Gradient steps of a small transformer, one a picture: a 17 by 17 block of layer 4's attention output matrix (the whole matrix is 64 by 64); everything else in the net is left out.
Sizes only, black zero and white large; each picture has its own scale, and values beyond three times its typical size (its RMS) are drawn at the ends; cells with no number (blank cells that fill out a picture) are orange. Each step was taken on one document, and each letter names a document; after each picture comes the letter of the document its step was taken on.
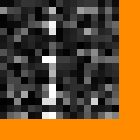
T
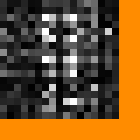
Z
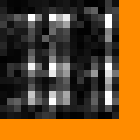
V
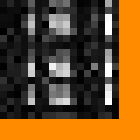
V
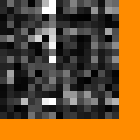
T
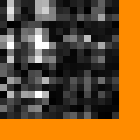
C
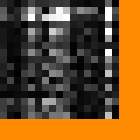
V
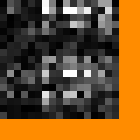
T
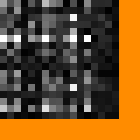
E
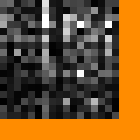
Z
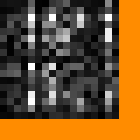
V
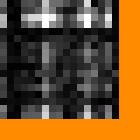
Z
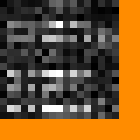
E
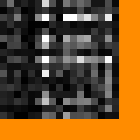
Z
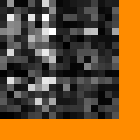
C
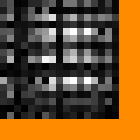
T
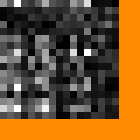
E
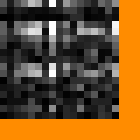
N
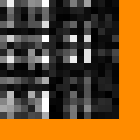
E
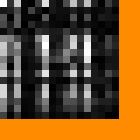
E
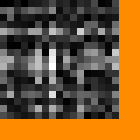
N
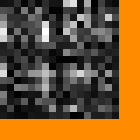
T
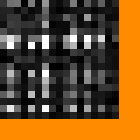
E
